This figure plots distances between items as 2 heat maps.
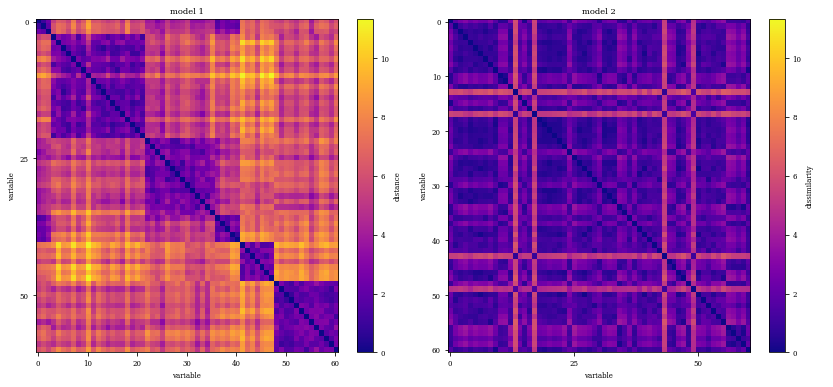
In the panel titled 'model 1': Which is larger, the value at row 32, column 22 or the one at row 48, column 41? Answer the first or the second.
the second
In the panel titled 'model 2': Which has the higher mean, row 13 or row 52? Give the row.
13
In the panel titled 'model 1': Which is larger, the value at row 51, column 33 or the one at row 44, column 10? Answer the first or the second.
the second
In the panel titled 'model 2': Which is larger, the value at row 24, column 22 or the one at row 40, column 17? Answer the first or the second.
the second
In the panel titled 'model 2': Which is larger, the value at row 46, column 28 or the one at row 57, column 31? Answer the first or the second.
the second
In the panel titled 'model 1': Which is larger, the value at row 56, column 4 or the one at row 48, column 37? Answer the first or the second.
the second
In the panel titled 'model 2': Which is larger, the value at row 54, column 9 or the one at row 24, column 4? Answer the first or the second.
the second
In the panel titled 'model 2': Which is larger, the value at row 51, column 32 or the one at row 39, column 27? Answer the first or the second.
the first
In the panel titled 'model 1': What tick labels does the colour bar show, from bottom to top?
0, 2, 4, 6, 8, 10
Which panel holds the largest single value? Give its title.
model 1
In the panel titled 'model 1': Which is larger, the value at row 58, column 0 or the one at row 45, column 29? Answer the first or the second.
the second
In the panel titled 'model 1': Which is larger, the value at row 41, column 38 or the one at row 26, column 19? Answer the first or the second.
the first
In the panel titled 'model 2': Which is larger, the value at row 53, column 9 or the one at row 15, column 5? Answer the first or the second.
the second
